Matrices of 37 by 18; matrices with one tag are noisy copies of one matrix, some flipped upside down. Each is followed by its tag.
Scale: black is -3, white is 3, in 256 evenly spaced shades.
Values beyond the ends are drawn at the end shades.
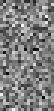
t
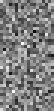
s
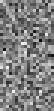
s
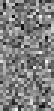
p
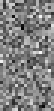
p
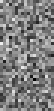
s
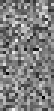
t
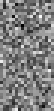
p
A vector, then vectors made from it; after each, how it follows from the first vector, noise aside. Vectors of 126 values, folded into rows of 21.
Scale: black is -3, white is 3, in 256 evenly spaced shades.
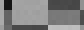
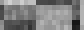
reversed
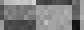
reversed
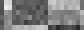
negated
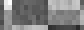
negated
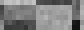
reversed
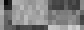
copied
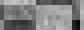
reversed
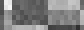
negated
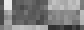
negated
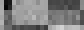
copied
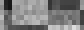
copied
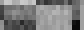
reversed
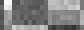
negated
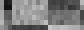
copied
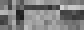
wrapped around
